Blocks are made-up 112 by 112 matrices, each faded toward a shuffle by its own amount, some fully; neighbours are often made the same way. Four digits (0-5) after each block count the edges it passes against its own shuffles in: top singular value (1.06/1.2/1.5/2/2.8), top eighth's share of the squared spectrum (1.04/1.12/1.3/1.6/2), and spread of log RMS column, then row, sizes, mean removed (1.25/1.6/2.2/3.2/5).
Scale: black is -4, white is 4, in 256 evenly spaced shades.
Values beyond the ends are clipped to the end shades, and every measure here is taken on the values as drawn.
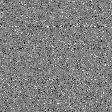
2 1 0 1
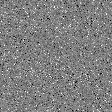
0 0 0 0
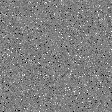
2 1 0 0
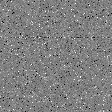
2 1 0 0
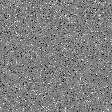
2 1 0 0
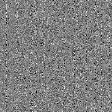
1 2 3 0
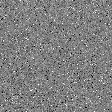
0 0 0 0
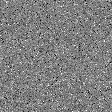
0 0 0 0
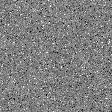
0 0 0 0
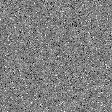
0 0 0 0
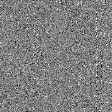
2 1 2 0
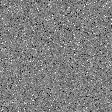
0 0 0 0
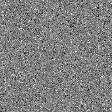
0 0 2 0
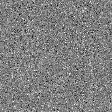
0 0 1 0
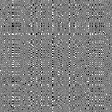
5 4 4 3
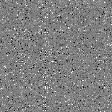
4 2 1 1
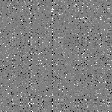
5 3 2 2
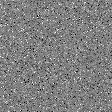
1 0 0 0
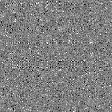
4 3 2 2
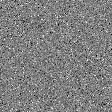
2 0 0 0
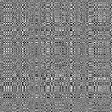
5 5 4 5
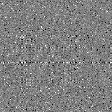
4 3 2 2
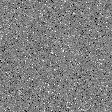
2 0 0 0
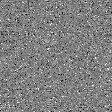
3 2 0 1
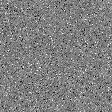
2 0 0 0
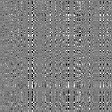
5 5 4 3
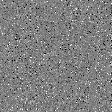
3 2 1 0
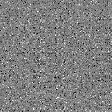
3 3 1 1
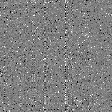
4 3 2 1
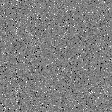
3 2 1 0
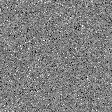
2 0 0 0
